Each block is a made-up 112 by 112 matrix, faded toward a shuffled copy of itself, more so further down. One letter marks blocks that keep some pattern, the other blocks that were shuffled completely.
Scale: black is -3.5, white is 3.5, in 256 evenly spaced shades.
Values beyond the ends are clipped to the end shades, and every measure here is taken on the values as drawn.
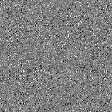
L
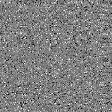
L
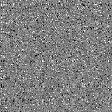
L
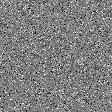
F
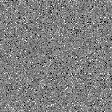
L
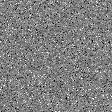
F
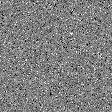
F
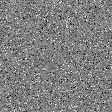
F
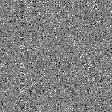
L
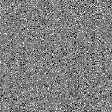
L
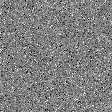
F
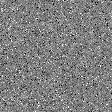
F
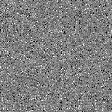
L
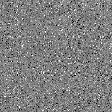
L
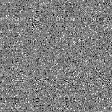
L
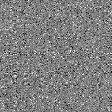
L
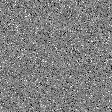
F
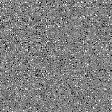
L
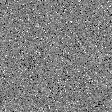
F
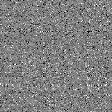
L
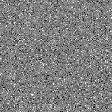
L
